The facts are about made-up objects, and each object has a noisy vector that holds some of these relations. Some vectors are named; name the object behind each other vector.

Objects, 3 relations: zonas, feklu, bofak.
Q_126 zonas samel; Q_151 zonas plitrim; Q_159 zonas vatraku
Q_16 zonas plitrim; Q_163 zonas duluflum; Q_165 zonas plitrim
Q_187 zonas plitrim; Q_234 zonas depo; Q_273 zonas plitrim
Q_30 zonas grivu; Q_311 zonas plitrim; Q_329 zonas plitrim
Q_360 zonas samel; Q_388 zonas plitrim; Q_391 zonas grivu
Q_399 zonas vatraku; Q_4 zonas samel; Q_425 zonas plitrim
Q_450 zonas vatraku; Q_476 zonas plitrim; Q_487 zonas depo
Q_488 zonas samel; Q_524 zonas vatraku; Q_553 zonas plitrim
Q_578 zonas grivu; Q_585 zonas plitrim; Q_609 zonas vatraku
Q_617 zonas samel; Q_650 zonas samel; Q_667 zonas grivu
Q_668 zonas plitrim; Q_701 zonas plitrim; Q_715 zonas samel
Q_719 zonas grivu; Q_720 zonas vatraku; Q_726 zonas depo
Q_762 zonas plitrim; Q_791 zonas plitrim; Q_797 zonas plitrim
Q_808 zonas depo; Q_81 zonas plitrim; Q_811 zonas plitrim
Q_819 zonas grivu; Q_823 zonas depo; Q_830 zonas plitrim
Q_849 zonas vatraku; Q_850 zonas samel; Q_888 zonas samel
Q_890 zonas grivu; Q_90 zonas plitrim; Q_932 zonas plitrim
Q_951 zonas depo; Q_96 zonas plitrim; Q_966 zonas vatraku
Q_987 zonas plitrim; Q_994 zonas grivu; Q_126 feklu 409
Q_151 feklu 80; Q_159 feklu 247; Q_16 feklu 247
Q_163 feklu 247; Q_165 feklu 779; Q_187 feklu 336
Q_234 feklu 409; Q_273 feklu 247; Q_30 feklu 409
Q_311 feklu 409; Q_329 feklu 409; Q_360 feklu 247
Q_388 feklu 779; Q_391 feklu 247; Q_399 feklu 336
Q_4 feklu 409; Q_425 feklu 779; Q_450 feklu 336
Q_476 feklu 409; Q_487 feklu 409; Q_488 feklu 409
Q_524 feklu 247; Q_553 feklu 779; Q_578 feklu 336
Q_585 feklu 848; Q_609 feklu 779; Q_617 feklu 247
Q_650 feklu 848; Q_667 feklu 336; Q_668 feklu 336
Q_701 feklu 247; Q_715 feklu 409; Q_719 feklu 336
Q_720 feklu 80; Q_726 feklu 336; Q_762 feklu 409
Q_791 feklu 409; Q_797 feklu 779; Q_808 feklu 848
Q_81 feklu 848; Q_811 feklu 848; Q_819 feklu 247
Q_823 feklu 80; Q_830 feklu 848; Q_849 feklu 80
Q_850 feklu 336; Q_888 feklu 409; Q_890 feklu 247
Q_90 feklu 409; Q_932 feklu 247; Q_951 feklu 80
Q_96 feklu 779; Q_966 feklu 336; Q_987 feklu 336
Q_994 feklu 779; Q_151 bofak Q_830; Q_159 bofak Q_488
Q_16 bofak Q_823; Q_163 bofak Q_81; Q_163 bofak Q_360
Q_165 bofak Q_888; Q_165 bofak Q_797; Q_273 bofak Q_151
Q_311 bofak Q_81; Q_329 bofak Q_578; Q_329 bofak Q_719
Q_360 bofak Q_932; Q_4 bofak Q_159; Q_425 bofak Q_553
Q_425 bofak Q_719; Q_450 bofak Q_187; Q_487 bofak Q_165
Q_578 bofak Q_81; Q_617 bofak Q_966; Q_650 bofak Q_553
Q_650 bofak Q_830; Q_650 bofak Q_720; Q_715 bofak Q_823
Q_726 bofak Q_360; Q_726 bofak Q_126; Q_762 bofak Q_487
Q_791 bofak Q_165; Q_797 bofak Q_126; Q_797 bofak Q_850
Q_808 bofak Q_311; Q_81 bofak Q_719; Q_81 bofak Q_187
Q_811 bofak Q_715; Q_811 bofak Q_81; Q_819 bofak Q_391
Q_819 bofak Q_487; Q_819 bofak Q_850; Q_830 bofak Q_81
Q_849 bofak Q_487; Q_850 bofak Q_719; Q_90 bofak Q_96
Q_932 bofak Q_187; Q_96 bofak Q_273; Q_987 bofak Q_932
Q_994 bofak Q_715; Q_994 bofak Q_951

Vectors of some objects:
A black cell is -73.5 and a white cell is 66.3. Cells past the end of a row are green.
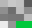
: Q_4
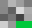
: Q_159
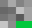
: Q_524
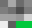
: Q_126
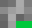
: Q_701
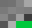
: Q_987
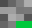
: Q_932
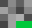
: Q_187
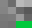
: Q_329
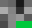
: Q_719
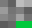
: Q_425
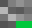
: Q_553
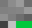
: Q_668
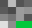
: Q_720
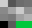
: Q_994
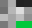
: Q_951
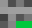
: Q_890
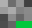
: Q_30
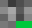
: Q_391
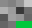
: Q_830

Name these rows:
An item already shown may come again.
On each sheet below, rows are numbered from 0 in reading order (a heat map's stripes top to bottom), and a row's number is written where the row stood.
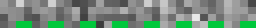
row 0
Q_90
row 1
Q_90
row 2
Q_391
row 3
Q_667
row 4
Q_90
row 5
Q_808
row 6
Q_726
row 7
Q_234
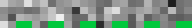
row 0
Q_650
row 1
Q_715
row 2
Q_609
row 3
Q_16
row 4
Q_701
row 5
Q_819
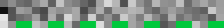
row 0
Q_849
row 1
Q_450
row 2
Q_487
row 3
Q_488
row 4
Q_808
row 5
Q_476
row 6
Q_524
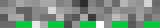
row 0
Q_311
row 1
Q_617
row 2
Q_578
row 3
Q_360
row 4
Q_476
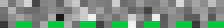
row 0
Q_811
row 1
Q_151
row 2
Q_715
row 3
Q_388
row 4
Q_888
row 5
Q_90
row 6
Q_585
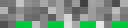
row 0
Q_96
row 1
Q_524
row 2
Q_850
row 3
Q_163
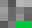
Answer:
Q_425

